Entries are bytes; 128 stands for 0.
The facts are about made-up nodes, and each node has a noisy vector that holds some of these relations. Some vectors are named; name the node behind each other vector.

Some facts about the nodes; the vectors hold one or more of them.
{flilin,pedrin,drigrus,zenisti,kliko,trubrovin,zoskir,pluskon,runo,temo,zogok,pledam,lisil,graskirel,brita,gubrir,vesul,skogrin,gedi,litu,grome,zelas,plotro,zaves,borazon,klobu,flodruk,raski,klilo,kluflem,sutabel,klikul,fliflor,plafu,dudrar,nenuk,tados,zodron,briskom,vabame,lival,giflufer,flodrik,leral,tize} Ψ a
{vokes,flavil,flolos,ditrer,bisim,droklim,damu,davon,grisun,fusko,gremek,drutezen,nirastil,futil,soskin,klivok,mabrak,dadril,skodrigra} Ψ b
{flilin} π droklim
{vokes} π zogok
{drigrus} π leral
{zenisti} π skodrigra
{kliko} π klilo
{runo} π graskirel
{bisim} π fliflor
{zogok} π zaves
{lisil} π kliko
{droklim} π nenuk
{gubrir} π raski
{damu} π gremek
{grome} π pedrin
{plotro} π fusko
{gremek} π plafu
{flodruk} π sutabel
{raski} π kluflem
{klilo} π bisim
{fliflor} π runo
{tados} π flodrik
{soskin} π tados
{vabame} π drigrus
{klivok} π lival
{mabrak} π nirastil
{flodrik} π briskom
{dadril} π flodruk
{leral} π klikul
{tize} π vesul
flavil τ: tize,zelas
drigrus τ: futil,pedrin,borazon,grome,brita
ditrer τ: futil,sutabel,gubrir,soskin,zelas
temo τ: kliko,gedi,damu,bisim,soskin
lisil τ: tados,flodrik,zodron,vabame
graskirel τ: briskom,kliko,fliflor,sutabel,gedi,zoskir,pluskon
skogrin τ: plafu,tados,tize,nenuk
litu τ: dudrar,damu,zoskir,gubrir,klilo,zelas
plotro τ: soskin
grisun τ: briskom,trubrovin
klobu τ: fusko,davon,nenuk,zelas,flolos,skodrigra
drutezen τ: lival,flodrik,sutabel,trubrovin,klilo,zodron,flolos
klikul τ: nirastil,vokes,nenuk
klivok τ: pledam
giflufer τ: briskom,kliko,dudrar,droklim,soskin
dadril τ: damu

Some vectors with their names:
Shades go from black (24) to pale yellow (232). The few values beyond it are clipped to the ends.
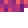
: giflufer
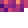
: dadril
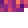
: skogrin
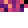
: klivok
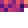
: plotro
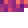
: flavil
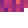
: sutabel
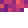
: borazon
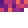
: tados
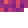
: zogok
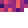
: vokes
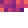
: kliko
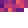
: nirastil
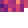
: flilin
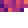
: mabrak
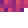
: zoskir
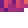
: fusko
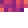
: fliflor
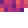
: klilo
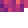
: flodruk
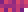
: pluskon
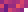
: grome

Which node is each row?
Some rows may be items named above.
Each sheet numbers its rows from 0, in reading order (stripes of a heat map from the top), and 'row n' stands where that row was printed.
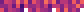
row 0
lisil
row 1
flavil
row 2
briskom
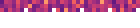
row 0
zodron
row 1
drigrus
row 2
soskin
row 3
nenuk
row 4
flodrik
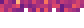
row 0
klikul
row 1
droklim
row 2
grome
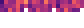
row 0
tize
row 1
flodruk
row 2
nirastil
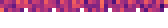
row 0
bisim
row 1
futil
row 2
davon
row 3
vabame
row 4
plafu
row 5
plotro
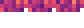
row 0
runo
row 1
bisim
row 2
leral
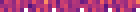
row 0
trubrovin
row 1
flilin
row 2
lival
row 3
grisun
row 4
zenisti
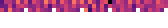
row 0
tados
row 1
skogrin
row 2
klobu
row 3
pledam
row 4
drutezen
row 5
futil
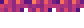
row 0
kluflem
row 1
gubrir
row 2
raski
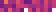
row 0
damu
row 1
trubrovin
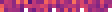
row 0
graskirel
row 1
vesul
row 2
droklim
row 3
zaves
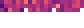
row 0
mabrak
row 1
gremek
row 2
pedrin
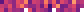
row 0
skodrigra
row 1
lisil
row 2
drigrus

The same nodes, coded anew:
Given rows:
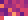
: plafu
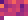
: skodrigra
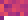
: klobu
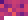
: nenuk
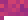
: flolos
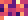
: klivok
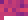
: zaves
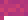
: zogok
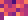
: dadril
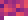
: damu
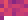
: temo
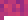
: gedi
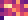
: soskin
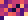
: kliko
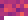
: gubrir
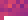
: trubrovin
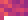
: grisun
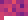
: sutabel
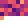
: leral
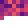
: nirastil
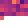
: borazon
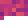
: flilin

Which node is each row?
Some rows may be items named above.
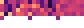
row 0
runo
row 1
briskom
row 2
klobu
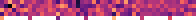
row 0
klikul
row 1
skogrin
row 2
briskom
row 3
vokes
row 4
drigrus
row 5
zodron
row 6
grome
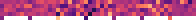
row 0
gubrir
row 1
davon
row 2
drigrus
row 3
bisim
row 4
gubrir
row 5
tados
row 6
pedrin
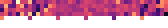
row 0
klivok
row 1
runo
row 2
futil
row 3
drutezen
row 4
plotro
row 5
vabame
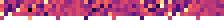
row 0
graskirel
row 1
pledam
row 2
flavil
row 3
klilo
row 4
lival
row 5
lisil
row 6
graskirel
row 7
kluflem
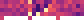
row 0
zodron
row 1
graskirel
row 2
lival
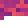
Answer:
tize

